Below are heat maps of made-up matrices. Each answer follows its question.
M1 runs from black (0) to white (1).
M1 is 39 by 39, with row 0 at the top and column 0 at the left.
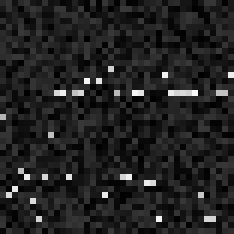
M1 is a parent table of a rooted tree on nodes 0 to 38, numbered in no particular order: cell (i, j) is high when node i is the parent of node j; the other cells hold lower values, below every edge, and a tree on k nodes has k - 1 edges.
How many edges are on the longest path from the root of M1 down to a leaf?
3
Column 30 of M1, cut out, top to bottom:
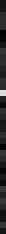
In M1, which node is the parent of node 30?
15
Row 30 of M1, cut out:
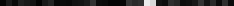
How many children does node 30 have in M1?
2
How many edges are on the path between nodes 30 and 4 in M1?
3
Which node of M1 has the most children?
15
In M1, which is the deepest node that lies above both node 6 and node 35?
36
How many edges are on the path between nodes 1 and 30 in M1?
3
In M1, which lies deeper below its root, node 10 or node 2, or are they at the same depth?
node 2
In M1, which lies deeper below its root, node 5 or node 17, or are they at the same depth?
node 5
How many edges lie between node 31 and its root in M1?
1
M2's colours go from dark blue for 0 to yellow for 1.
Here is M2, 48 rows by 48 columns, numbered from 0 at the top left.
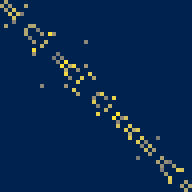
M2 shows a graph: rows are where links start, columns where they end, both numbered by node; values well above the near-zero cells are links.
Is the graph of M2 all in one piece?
yes
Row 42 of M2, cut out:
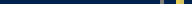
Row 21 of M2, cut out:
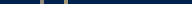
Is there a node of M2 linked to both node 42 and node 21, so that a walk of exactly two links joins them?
no
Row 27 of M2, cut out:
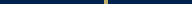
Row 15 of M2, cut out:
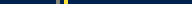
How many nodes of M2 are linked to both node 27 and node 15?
0
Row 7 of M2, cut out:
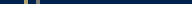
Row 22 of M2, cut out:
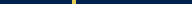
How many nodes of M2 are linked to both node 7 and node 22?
0
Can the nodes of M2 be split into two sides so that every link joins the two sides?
no
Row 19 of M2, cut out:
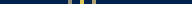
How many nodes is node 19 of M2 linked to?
3
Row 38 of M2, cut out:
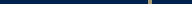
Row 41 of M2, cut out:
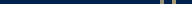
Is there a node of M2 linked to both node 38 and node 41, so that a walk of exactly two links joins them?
no
